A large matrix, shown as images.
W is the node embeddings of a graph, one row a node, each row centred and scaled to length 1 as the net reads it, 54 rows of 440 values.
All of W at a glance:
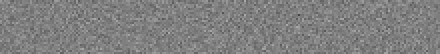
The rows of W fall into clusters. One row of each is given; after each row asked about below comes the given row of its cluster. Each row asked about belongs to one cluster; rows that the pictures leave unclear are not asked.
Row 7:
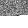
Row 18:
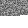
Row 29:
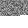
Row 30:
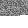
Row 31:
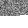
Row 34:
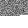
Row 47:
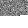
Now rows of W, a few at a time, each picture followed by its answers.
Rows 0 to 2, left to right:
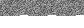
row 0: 34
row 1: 34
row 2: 34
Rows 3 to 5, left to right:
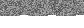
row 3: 30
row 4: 7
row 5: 18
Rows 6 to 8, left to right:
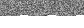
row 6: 31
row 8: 29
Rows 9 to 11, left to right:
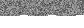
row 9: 30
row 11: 7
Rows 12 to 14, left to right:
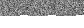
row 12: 29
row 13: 7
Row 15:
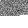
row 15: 34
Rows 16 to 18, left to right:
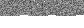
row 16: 34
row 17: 29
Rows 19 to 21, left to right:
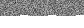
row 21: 34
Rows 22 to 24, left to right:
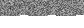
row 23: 30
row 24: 18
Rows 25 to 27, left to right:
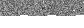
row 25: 29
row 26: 7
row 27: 34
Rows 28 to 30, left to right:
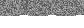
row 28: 7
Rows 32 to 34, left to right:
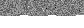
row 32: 7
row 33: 29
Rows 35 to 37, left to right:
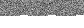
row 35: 30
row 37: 18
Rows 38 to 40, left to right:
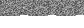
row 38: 18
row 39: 30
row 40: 30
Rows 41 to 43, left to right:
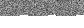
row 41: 34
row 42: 30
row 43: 18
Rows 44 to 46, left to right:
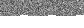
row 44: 29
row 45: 47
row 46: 18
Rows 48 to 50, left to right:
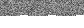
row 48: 31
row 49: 18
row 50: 18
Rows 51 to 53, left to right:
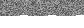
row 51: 30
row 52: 31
